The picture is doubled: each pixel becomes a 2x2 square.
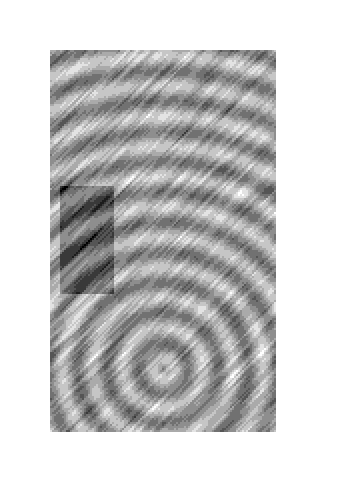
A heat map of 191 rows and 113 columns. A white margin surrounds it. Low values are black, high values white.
Ninth with the lowest average: middle left. Slope: none. Odd patch: lower, in the middle left. Rings: centred on the bottom middle.
